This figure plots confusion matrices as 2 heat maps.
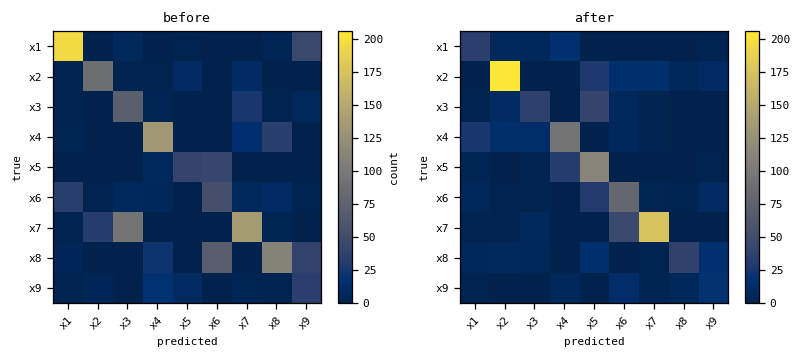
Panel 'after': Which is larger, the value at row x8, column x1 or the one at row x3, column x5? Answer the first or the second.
the second
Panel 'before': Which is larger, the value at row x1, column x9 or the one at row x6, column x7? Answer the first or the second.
the first
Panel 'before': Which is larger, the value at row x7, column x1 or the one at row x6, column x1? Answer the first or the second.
the second
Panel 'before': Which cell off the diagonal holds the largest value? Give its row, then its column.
x7, x3
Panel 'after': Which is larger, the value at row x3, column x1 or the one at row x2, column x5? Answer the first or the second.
the second
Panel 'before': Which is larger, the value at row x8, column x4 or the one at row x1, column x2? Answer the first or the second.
the first
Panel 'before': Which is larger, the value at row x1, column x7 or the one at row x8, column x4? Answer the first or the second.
the second
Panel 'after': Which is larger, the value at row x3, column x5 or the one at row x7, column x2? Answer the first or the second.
the first
